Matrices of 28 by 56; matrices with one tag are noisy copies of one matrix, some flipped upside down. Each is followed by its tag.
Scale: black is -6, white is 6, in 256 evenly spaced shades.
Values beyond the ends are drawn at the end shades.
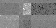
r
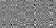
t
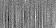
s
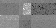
r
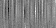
s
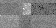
r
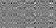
t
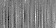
s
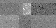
r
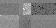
r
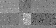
r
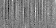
s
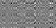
t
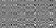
t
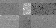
r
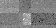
r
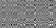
t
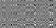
t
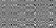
t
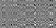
t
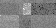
r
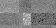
r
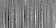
s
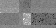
r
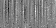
s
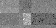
r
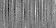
s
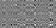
t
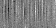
s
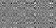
t
